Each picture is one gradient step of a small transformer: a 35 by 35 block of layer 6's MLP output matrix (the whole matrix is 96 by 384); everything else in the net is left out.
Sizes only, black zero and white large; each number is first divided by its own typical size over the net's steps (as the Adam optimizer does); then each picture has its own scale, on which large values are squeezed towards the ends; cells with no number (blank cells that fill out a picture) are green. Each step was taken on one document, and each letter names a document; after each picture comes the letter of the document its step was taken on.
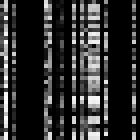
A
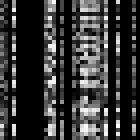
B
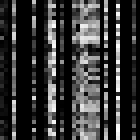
B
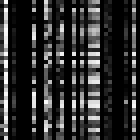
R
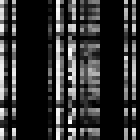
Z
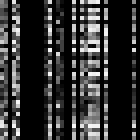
A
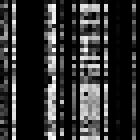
B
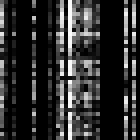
Z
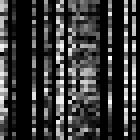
Z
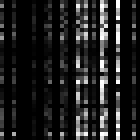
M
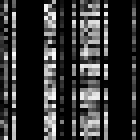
A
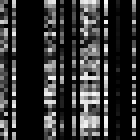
R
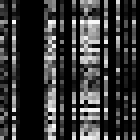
B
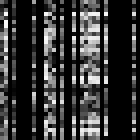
A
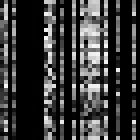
A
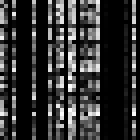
Z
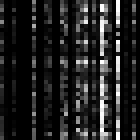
M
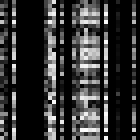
B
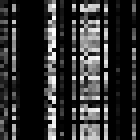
B
